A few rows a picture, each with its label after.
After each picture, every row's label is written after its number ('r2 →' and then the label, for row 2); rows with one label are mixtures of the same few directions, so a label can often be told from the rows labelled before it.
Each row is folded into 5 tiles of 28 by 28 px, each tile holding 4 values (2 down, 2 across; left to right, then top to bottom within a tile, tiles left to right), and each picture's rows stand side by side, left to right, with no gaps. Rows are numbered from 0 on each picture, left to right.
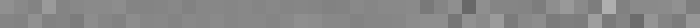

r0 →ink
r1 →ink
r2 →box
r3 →ink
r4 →ink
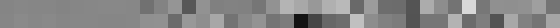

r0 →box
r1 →ink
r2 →box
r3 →ink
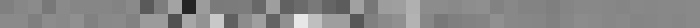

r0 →ink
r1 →ink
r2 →box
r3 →box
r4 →box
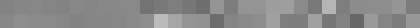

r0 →box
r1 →box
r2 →ink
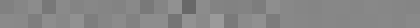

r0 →ink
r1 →ink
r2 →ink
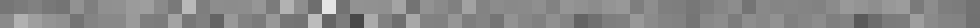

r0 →box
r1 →ink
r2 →ink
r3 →ink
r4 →box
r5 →ink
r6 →box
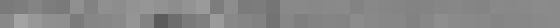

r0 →box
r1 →box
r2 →box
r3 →box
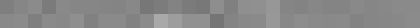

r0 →ink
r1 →box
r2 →box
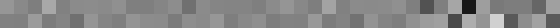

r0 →ink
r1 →ink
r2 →ink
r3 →ink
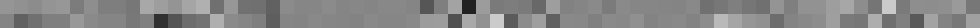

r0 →box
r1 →box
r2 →ink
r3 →ink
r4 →ink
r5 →box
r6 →ink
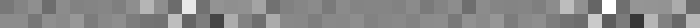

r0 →ink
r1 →ink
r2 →ink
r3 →ink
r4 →ink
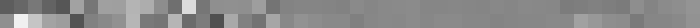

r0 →box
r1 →ink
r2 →box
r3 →box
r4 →box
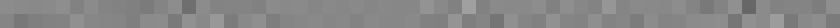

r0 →box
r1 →ink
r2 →ink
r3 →ink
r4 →ink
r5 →ink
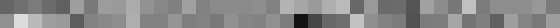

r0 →box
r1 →ink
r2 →box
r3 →ink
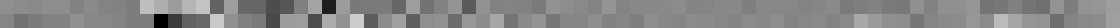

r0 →box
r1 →box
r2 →ink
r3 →ink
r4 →ink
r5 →ink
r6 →box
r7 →box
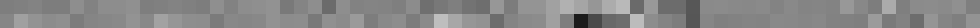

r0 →box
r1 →box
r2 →ink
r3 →box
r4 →box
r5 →box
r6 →ink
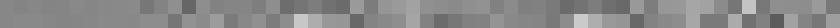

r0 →box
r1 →ink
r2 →box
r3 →box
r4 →box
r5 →ink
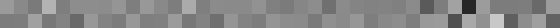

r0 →ink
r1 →ink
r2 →ink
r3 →ink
